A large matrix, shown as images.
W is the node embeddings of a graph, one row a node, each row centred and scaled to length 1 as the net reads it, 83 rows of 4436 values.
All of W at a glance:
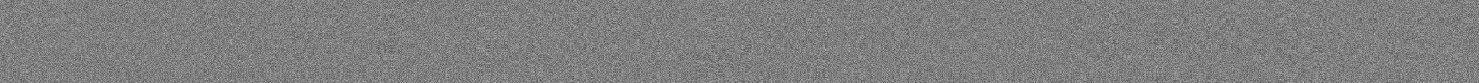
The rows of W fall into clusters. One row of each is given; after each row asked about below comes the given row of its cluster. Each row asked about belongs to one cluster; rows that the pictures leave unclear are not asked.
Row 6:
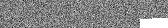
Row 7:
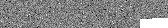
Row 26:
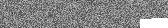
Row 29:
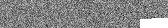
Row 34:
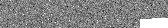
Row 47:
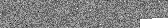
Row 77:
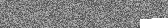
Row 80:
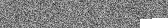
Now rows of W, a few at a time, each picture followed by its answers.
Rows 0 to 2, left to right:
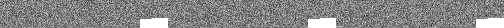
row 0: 29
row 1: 34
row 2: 29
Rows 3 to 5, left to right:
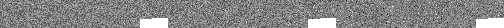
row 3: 26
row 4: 47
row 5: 34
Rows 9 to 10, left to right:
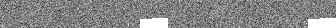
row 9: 77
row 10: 34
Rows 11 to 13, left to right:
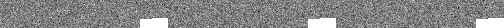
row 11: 47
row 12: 26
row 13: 80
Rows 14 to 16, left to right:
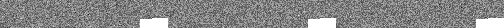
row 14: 6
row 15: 47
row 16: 6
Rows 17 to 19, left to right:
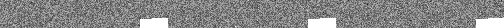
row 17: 34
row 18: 29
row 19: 29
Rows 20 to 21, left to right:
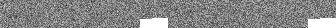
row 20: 29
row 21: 26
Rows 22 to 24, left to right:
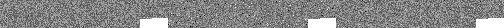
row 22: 29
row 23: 7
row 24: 80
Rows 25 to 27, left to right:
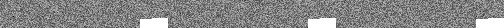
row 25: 34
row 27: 6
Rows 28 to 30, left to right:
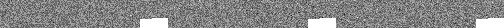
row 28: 47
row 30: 80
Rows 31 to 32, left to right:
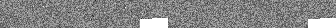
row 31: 6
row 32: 7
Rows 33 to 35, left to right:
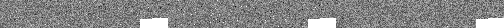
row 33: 6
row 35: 6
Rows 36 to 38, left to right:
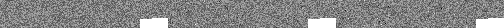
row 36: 77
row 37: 26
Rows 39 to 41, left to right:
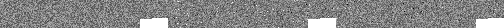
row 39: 80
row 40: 7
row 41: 47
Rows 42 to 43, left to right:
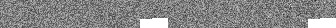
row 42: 7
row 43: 80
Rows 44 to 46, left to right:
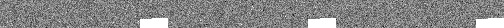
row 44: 29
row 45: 47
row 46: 29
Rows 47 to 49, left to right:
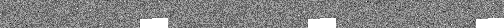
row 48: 47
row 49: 80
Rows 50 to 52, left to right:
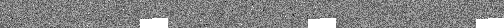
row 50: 6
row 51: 47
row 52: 6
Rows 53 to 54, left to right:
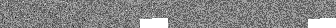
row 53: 26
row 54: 80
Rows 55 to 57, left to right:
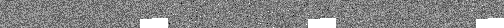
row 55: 77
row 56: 7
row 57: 77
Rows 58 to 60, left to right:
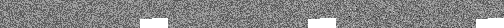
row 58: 26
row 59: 77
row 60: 34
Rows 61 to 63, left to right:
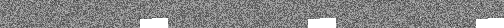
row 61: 47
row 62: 29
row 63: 80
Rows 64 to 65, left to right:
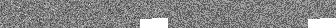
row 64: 34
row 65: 26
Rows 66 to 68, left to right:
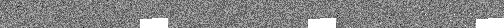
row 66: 77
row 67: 47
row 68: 6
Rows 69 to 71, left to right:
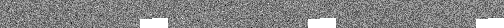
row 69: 26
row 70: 77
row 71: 26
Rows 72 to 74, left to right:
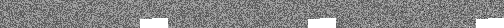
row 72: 26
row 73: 29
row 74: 6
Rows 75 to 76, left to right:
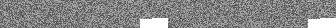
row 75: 26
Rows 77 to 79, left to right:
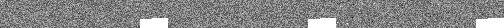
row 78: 6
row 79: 29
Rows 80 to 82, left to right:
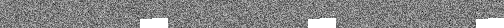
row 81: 80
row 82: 6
